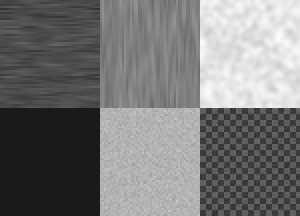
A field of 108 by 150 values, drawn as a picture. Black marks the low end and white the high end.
It is made of 2 by 3 panels. Panel 1,1: low, streaked across, faint in contrast. Panel 1,2: middling, streaked downward, faint in contrast. Panel 1,3: very high, blotchy, faint in contrast. Panel 2,1: very low, flat. Panel 2,2: high, fine-grained, faint in contrast. Panel 2,3: low, checkered.
